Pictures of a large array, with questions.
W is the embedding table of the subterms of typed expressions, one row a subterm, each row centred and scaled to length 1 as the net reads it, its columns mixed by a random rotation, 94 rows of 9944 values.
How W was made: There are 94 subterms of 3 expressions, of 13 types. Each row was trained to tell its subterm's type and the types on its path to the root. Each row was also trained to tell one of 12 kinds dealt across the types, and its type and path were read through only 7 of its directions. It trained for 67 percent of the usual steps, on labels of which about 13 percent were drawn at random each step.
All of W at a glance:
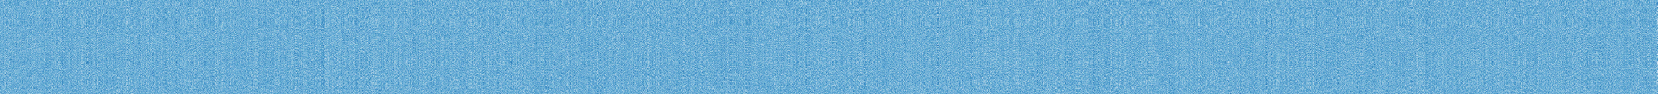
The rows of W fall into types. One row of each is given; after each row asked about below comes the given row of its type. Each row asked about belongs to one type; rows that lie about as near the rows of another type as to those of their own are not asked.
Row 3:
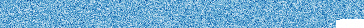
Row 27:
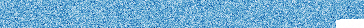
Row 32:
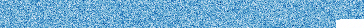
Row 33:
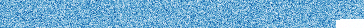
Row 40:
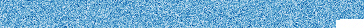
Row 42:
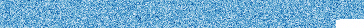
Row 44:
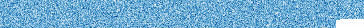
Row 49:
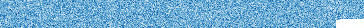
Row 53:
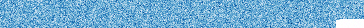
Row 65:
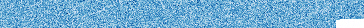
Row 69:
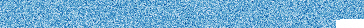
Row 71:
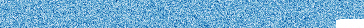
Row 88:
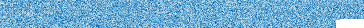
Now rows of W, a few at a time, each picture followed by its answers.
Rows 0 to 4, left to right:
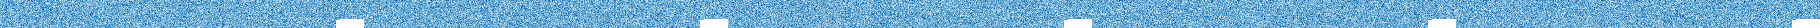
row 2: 71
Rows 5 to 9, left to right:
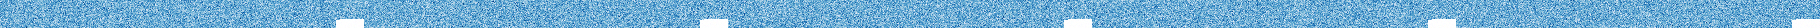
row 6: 42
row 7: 49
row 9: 42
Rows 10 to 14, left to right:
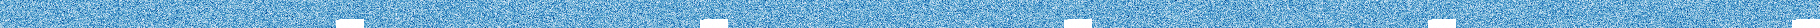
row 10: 88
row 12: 65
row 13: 65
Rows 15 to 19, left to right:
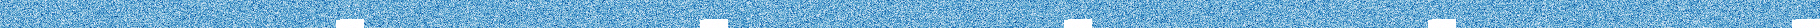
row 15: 44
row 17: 49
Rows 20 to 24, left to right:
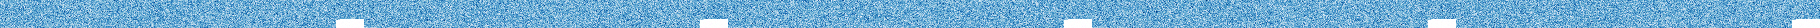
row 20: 88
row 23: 88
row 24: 65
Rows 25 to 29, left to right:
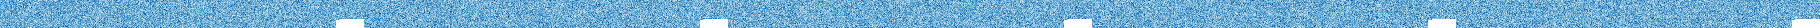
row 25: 71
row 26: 53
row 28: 69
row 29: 71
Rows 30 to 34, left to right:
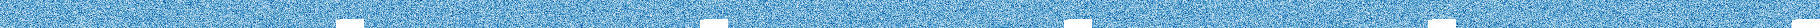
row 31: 44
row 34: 49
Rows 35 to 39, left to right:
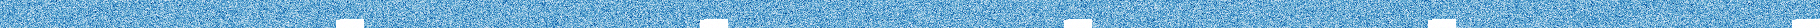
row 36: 69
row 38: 40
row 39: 65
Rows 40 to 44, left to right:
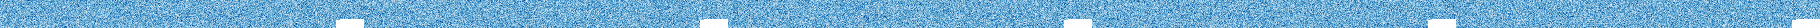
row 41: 49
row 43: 40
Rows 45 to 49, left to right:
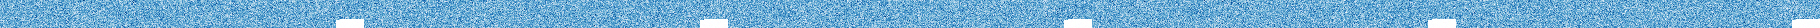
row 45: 65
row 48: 69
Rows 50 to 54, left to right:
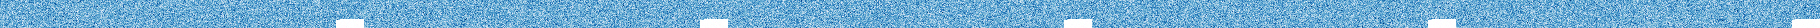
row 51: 69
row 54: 88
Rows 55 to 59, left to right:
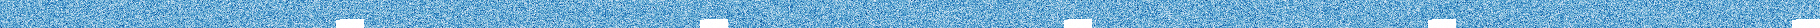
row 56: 42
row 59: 53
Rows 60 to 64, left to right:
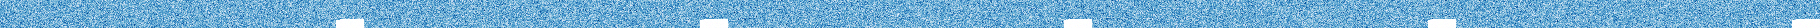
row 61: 42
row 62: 42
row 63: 27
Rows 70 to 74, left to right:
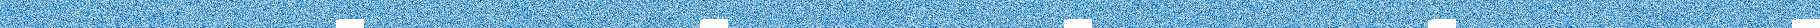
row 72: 65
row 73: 27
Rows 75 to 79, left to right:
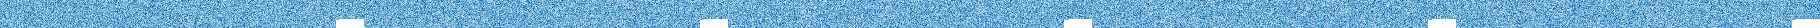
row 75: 71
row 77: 69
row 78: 69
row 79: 88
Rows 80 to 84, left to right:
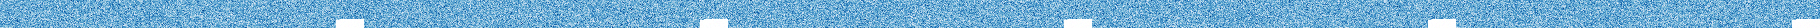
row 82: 65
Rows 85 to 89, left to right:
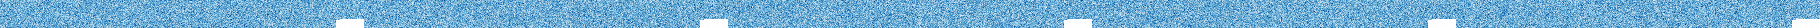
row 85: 49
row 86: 42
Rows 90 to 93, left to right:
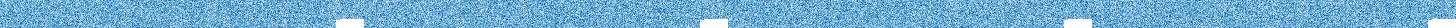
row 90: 49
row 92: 42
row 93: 49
